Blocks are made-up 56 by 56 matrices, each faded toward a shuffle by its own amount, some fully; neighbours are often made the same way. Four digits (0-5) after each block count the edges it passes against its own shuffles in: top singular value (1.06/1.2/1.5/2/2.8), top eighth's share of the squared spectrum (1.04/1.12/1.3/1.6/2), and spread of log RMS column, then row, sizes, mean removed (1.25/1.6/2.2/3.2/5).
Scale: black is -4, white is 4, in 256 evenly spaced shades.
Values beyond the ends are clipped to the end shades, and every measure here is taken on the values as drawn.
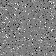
0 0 0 0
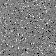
0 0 0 0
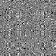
4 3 2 1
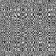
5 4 3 3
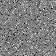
1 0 0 0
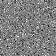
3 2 0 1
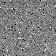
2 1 0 0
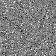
1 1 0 0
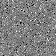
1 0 0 0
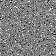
1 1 0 0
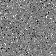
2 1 0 0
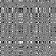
5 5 3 3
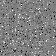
2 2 0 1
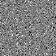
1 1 2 0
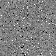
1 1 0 0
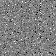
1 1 1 0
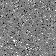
0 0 0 0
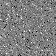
0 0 0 0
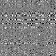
4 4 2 3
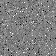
0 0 0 0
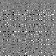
4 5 2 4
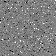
0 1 0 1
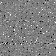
2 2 0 1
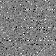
3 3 0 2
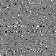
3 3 1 2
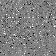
2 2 0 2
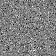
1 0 0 0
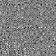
4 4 2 2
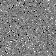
0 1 0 0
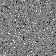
1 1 0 0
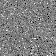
0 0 0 0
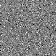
3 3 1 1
